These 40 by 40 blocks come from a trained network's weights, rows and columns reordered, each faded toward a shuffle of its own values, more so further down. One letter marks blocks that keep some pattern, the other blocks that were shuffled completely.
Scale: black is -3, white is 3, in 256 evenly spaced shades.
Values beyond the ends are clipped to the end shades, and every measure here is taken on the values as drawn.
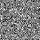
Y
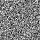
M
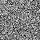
M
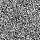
M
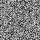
M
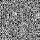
Y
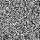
Y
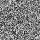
M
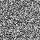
M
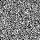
M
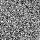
M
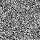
M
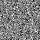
M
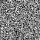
M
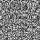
Y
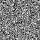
M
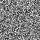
M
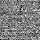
Y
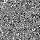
M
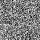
M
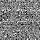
Y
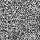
Y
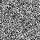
M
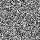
M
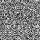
Y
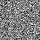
M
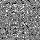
Y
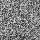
M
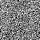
M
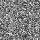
Y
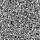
M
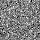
M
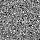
M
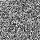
M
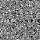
Y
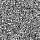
Y
